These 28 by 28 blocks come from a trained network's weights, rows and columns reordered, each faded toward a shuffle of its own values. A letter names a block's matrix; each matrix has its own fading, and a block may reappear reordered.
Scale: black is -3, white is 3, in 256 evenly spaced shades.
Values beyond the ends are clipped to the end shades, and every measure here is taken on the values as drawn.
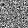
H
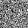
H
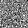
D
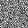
D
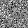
D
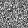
H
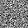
D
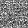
H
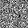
D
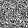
H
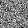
D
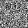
H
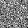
H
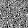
D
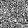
H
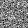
D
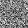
H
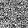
H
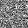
H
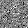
D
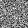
D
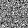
D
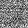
H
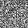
H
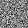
D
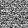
H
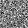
D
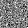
D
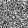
D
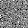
D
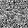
H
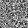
H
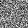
H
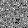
D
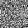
H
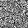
D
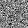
D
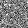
D
